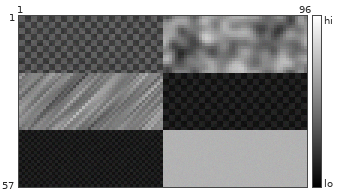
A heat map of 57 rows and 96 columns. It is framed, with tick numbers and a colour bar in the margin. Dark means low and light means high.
The table splits into 3 rows of 2 panels. Panel 1,1: low, checkered. Panel 1,2: middling, blotchy, strong in contrast. Panel 2,1: middling, slanting up to the right. Panel 2,2: very low, checkered, faint in contrast. Panel 3,1: very low, checkered, faint in contrast. Panel 3,2: high, flat.
